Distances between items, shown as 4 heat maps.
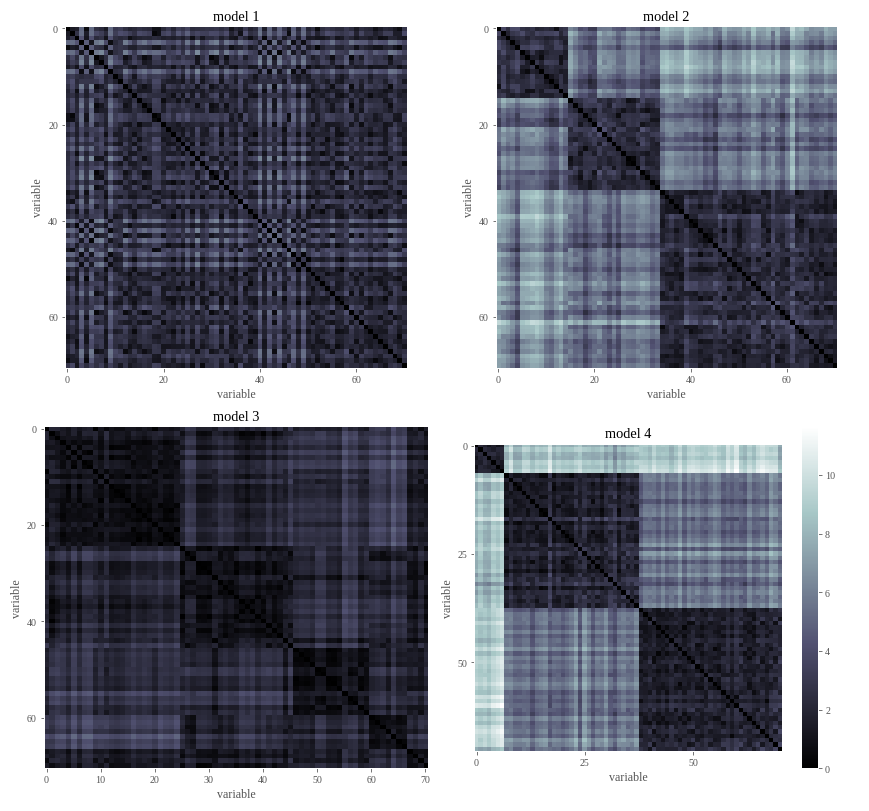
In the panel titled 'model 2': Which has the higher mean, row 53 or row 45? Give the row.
53
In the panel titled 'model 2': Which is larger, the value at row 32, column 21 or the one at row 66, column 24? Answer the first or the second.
the second
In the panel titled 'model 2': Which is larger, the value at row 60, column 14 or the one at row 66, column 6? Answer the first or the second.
the second
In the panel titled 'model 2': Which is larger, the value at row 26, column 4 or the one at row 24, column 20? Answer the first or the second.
the first
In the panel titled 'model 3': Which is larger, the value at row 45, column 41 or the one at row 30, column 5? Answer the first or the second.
the second
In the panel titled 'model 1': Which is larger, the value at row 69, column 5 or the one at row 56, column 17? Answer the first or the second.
the first
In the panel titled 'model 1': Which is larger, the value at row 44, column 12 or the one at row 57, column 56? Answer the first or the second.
the first
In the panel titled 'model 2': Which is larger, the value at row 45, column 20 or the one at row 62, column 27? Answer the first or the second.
the second
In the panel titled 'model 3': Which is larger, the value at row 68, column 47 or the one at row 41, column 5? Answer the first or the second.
the second
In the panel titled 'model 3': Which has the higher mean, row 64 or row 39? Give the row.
64
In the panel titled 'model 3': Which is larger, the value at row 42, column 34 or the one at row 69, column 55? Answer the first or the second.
the second
